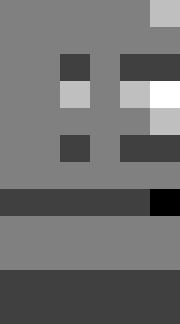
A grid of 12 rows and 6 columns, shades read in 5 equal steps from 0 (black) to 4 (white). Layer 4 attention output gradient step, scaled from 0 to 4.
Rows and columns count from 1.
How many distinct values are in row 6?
2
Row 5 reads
2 2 2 2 2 3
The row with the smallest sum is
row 8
